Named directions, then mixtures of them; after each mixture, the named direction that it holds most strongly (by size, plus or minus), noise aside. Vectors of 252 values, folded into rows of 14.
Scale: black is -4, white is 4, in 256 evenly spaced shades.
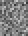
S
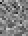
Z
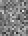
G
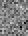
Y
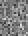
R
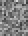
S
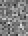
R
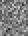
S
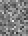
G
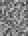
S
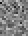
Z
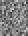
S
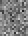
G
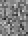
R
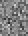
R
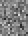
R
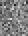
S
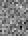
Y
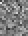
Z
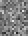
G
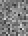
R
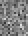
R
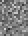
S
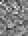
Z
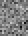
Y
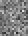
G
